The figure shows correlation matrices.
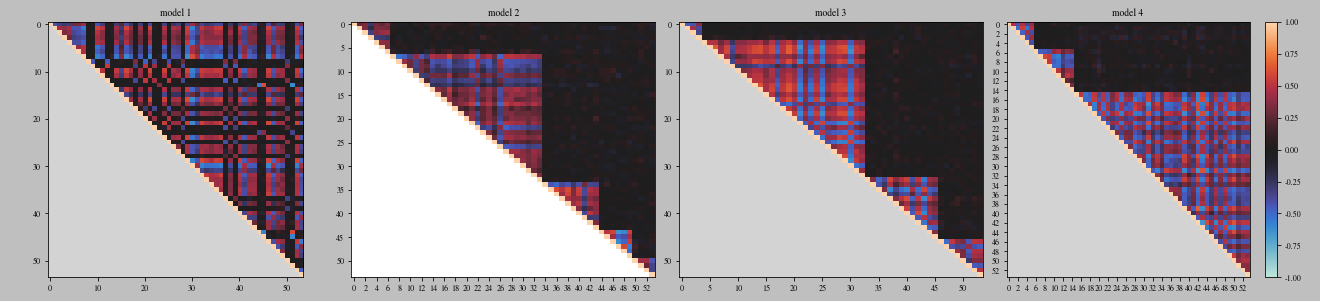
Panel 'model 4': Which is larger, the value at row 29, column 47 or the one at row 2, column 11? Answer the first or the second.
the first
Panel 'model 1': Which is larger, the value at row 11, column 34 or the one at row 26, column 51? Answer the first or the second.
the first
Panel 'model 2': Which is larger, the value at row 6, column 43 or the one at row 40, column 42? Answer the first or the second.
the second
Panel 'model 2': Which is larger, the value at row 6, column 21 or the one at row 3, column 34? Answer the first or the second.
the first
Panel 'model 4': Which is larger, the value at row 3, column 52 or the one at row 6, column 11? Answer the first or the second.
the second
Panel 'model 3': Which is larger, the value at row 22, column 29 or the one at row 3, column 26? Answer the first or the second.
the first
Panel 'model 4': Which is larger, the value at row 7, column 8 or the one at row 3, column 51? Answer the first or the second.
the first
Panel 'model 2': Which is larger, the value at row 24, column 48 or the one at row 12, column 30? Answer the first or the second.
the first
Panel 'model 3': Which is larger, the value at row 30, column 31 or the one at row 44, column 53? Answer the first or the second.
the second
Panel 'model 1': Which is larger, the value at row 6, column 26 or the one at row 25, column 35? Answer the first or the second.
the second
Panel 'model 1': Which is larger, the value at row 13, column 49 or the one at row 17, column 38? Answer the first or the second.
the second
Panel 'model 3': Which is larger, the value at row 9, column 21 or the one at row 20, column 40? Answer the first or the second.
the first
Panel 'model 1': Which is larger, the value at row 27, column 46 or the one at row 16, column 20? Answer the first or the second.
the first
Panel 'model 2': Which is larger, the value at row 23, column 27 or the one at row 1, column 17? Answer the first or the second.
the first
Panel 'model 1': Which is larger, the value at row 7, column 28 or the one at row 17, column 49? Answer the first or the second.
the second
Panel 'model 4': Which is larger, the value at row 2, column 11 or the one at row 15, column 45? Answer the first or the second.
the first
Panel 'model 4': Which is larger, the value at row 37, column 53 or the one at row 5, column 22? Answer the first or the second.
the second
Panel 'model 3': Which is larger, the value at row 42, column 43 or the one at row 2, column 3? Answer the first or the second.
the second
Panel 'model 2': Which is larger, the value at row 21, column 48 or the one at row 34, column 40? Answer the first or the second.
the first
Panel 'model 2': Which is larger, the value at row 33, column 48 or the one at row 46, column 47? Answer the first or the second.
the first
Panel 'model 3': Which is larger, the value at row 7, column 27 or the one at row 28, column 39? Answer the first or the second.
the first
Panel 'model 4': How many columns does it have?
54
